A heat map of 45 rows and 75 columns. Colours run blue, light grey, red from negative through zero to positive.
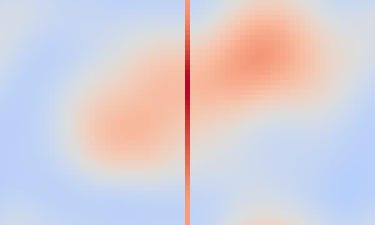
Odd lines: column 38. Histogram: skewed, a long tail of high values. Ninth with the highest average: centre.
